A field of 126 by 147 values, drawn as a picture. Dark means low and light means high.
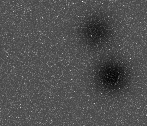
Histogram: heavy tails on both sides. Dips: two. Mirror symmetry: none. Ninth with the lowest average: middle right.
